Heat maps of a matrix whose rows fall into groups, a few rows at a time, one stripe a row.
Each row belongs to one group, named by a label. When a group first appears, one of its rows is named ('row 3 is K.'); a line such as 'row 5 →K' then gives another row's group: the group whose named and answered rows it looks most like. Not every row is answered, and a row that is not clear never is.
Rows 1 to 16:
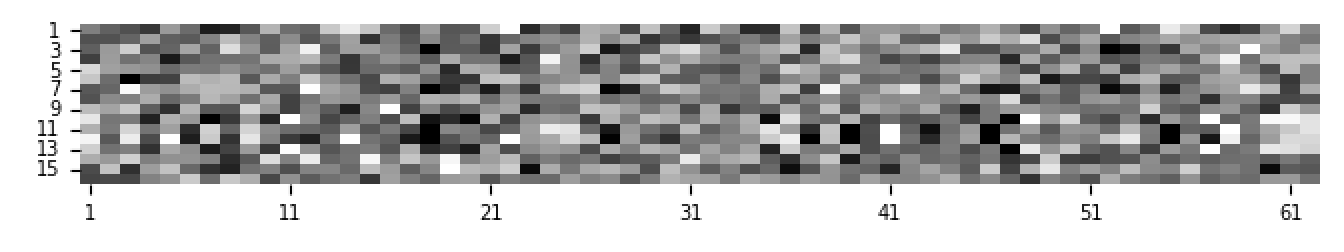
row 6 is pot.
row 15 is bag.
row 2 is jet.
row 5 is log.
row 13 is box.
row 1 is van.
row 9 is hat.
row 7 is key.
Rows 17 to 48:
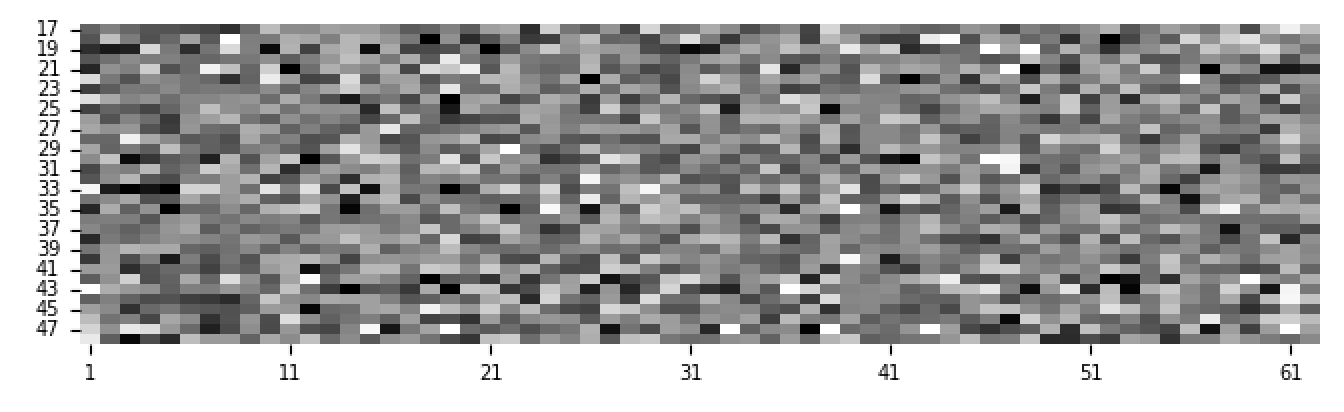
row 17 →van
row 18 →key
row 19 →jet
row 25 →pot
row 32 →hat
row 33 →pot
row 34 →hat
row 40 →van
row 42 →key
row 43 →log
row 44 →van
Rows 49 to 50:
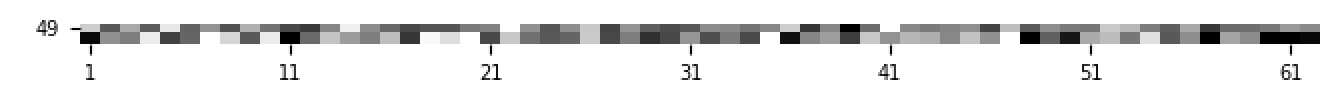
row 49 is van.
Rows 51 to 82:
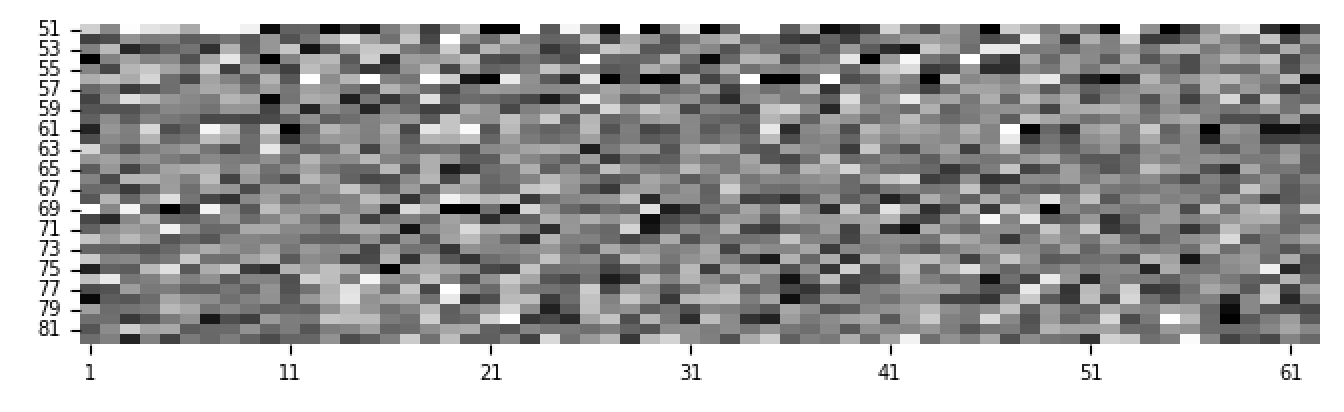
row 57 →pot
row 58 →hat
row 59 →jet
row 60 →bag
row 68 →bag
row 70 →jet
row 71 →bag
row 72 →log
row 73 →pot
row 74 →hat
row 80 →van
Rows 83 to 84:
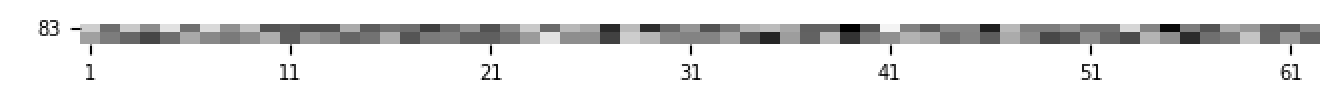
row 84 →hat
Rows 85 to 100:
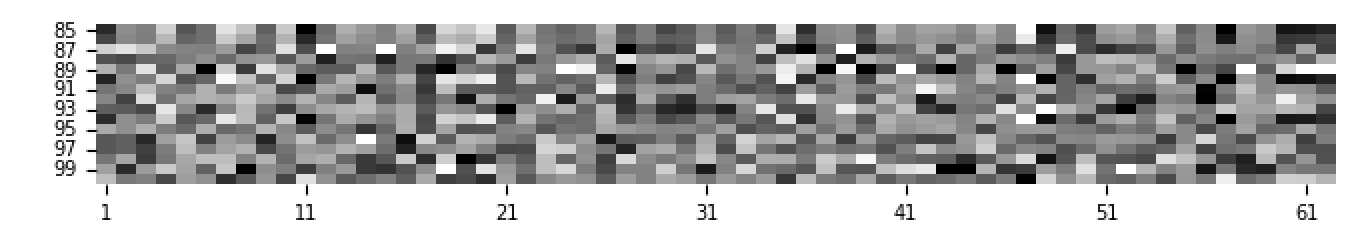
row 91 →hat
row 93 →jet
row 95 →hat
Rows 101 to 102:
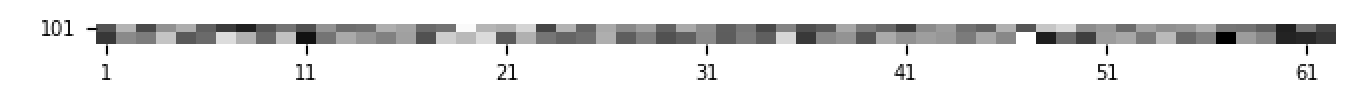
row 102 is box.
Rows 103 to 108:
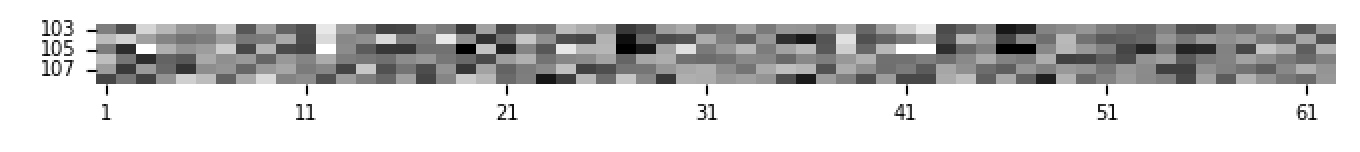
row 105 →key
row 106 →pot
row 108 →bag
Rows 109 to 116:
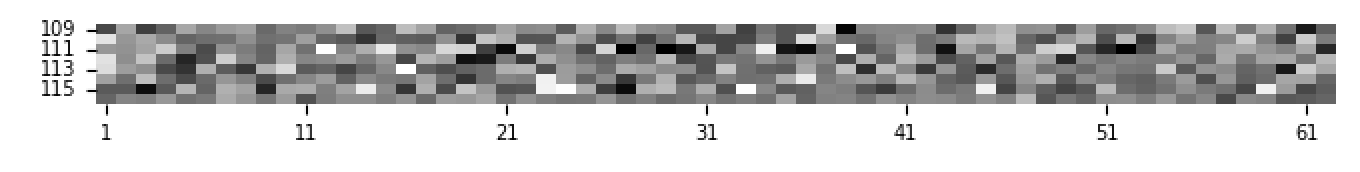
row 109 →pot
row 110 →log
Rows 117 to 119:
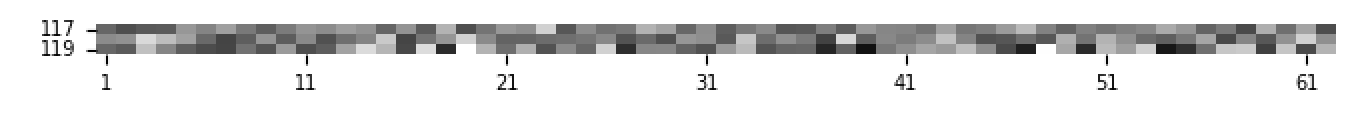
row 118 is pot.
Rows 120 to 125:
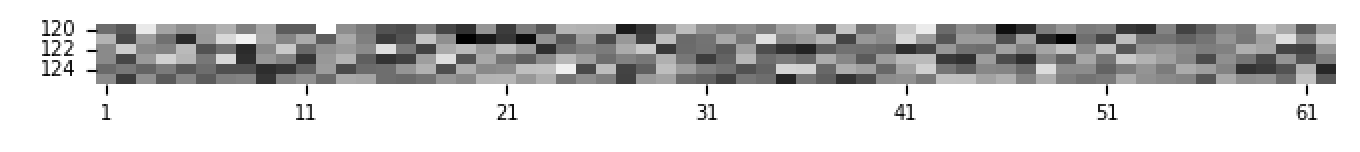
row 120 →key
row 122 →bag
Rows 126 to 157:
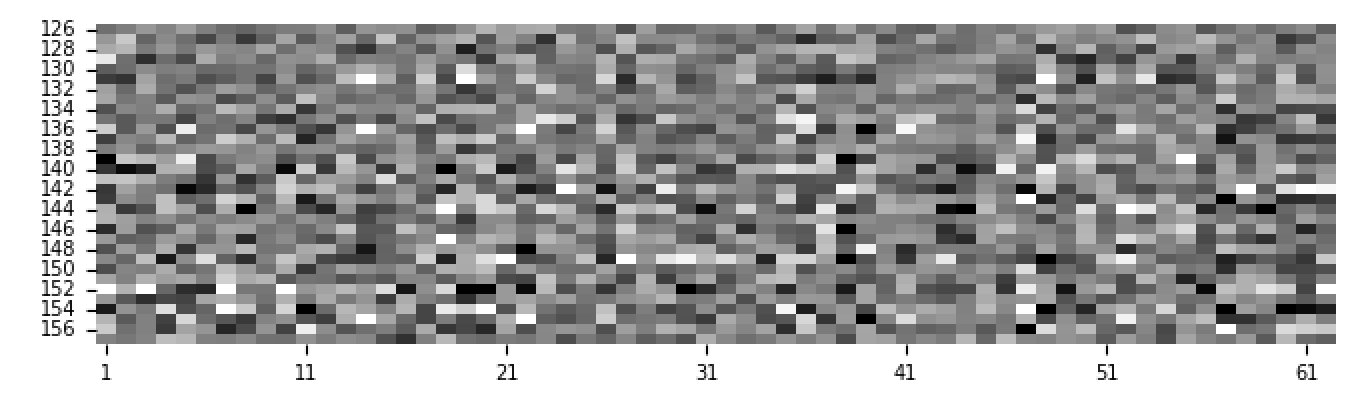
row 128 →log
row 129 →pot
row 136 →van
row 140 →jet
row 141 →bag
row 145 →log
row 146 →pot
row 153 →pot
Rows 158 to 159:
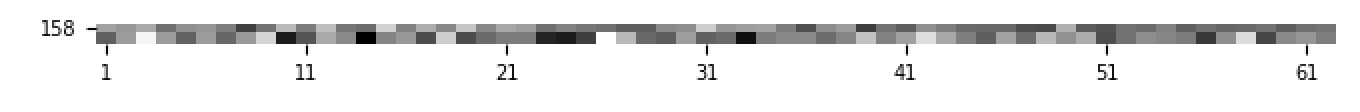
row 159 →hat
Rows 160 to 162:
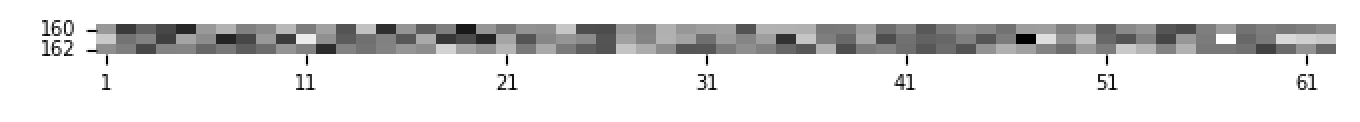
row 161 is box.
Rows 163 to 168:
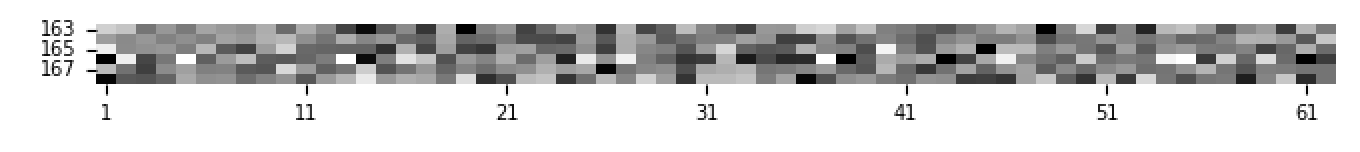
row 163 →log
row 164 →bag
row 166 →pot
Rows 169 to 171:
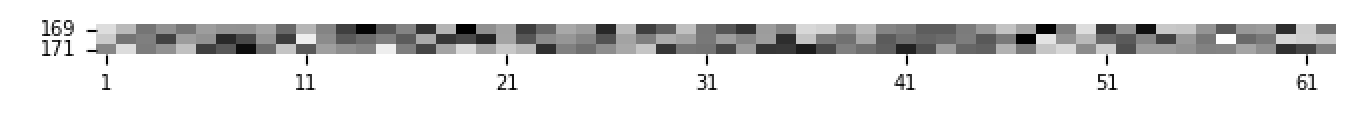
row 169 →log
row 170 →box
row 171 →bag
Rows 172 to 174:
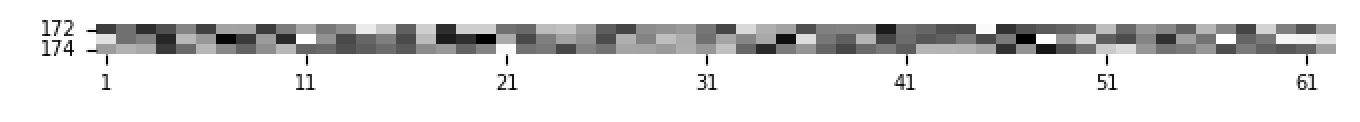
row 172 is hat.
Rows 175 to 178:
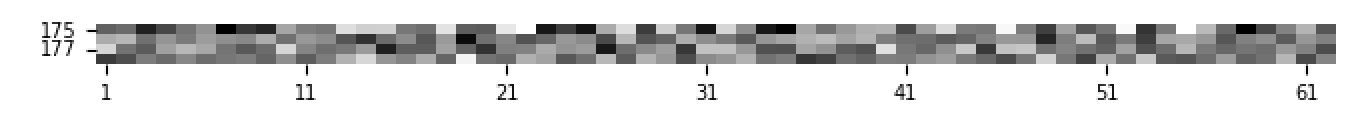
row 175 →van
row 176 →log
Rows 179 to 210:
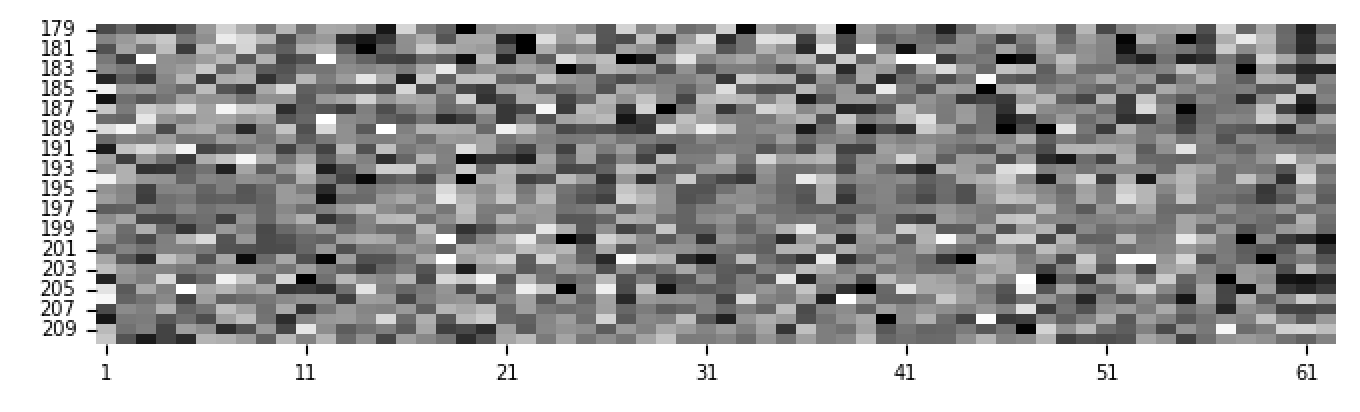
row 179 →pot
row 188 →key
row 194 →log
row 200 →van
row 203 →log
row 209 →box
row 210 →pot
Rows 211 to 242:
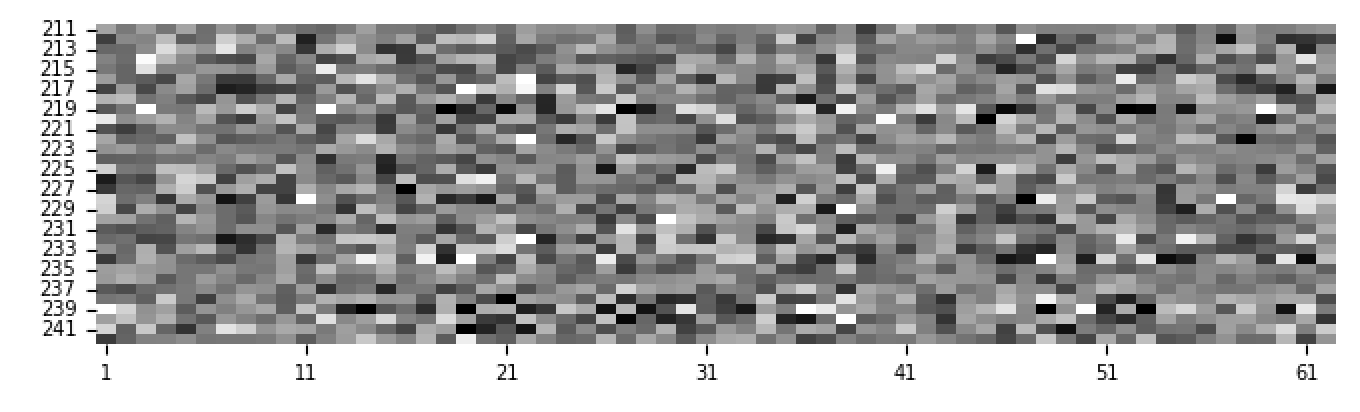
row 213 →key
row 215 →key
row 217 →bag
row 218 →bag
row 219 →key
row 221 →jet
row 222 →van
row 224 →jet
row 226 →bag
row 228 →box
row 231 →jet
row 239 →log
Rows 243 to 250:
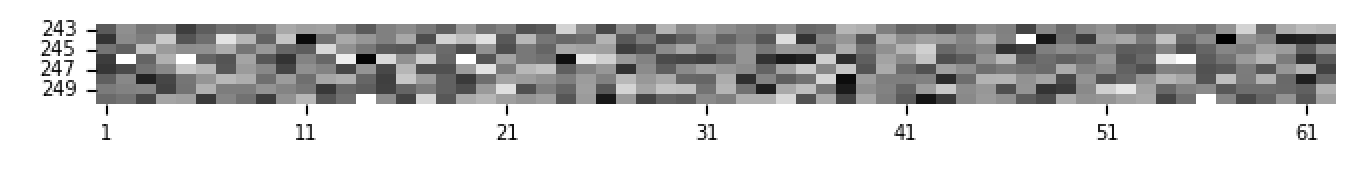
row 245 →key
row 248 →pot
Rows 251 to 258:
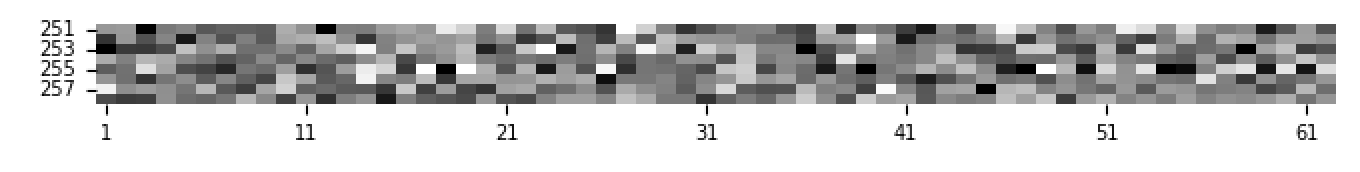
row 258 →jet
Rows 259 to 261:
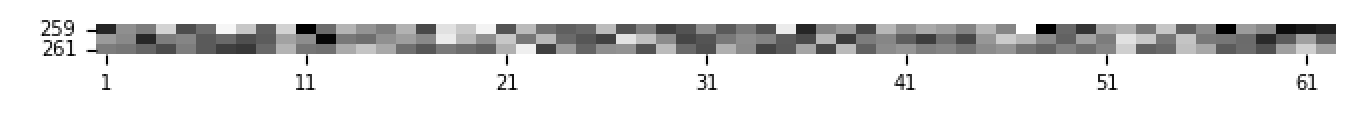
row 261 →van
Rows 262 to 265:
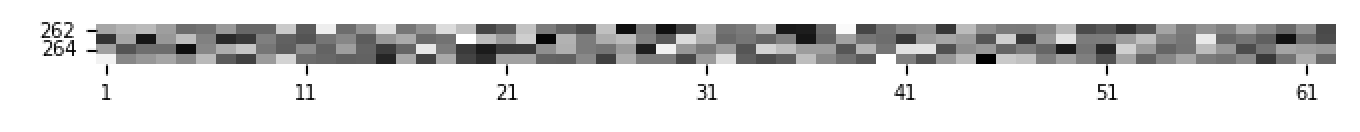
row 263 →bag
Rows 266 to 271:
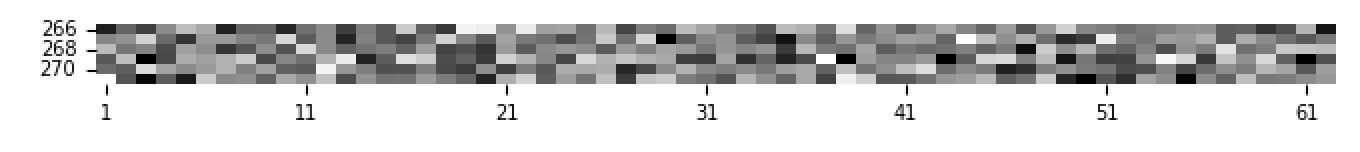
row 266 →bag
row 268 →box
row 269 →pot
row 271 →pot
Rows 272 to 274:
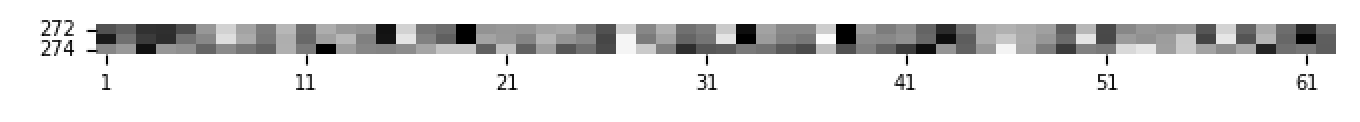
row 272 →pot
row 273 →pot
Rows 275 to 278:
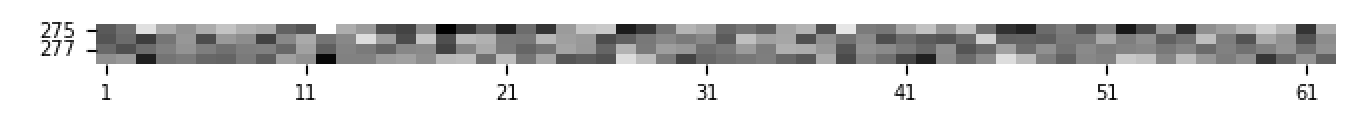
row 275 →key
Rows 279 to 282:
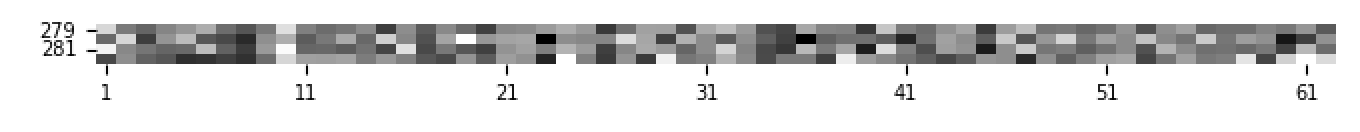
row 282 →van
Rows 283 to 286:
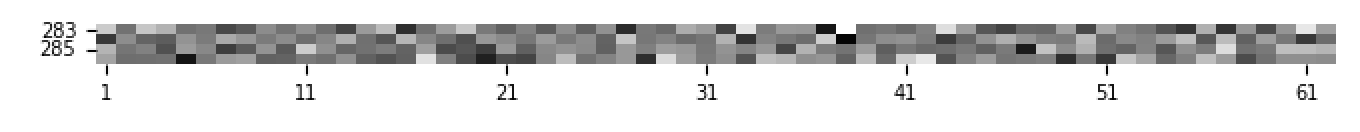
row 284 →pot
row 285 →box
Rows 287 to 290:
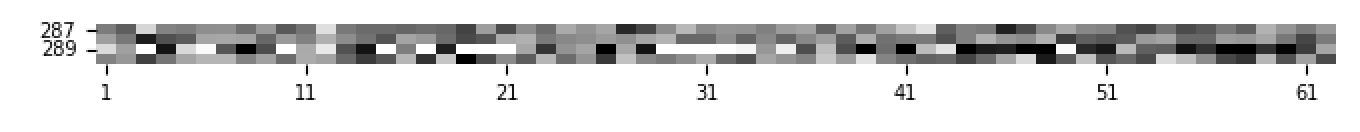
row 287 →key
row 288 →pot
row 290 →log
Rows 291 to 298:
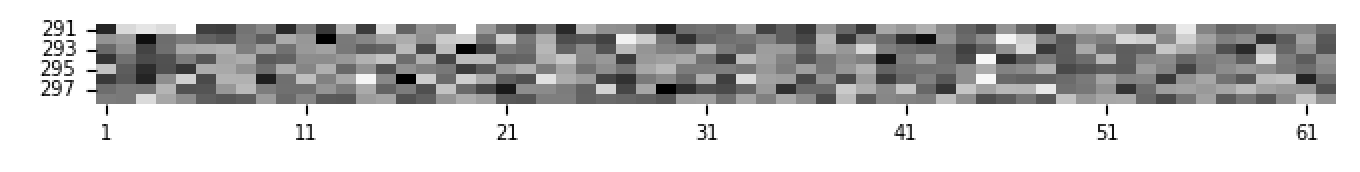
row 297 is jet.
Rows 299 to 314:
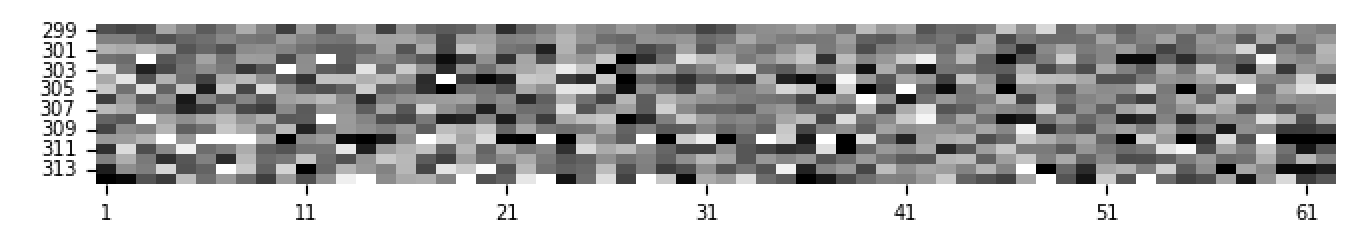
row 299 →jet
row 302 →key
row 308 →key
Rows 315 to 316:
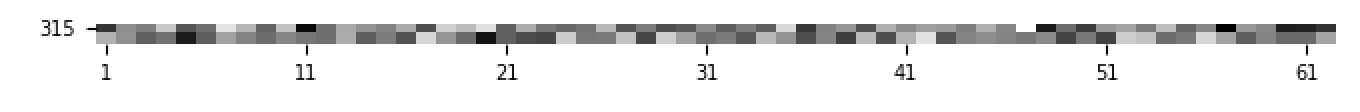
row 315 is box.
